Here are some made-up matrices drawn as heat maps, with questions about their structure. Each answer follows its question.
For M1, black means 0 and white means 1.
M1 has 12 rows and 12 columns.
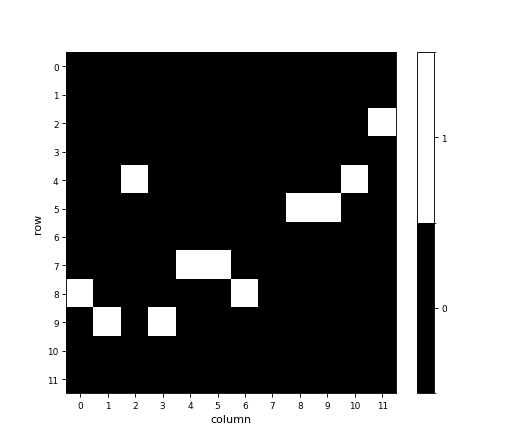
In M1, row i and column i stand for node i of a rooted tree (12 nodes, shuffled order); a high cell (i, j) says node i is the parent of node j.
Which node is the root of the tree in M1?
7
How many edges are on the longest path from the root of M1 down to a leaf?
3
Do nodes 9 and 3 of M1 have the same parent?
no
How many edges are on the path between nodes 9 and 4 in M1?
3
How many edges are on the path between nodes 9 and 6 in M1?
3
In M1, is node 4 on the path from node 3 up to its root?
no
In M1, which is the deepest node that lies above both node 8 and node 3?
5
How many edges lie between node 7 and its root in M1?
0
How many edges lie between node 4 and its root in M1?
1
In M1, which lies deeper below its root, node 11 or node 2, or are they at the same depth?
node 11
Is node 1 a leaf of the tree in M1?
yes
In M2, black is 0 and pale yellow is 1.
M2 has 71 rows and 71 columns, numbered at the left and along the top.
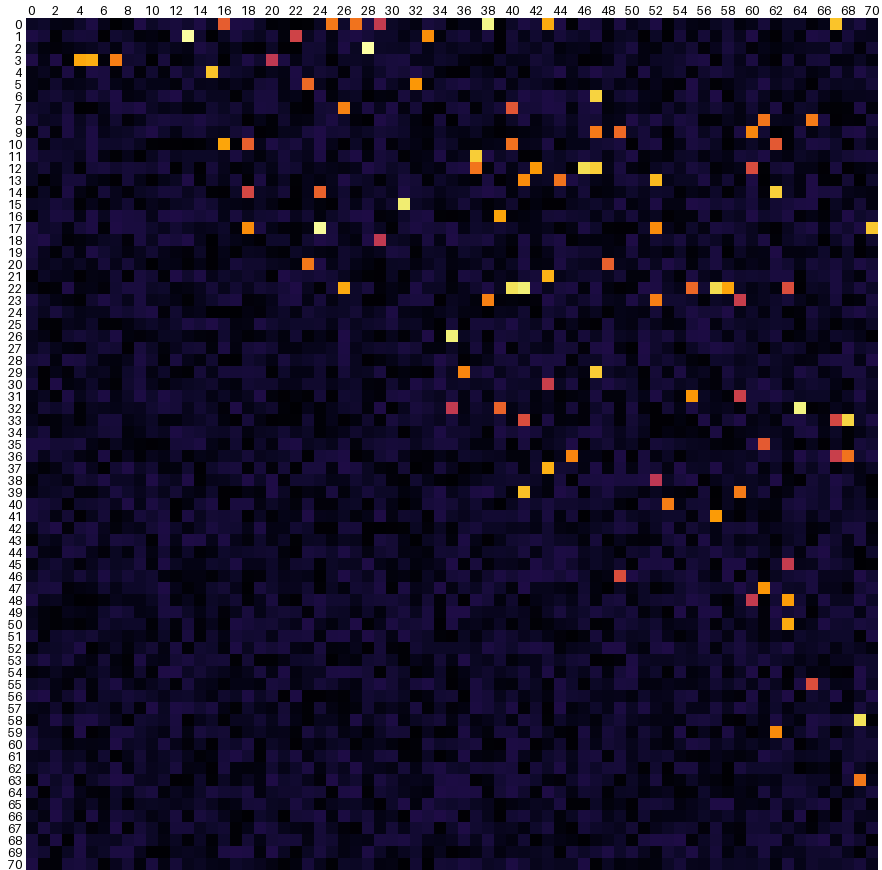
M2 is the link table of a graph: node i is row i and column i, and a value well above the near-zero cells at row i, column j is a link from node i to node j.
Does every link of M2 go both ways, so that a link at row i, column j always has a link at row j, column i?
no
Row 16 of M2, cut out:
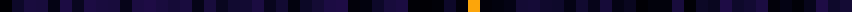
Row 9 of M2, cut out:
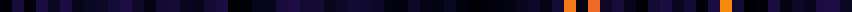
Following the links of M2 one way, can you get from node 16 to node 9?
no
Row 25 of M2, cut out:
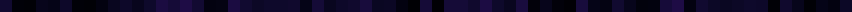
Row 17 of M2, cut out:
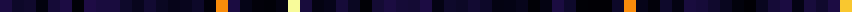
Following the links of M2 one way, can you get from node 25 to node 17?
no
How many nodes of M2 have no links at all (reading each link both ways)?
6
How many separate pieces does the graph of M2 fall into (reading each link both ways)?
8
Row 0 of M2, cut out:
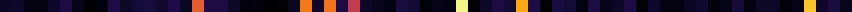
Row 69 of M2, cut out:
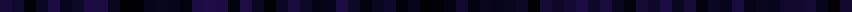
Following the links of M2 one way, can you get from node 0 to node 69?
yes
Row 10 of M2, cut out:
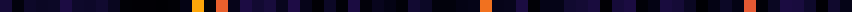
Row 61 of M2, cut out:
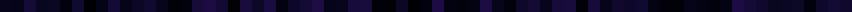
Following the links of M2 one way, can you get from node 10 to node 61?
yes
